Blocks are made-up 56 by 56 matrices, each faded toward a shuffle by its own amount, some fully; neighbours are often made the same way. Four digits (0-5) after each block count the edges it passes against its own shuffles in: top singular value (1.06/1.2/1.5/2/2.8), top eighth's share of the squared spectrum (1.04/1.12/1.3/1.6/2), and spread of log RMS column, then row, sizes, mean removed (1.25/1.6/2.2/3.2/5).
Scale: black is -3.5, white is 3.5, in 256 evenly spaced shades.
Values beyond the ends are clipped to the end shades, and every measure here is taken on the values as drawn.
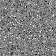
0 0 0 0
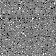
3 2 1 1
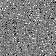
1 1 0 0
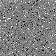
0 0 0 0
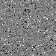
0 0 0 0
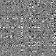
2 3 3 3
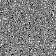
1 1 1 0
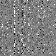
3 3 2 0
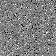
1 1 0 0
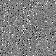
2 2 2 0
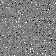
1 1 0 0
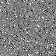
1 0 0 0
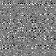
4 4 2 3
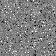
2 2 0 0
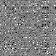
4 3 2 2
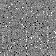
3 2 1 0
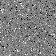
0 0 0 0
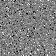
0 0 0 0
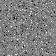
1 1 1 0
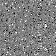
2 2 1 0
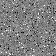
1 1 0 0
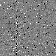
3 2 1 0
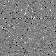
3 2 0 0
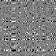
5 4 2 3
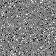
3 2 0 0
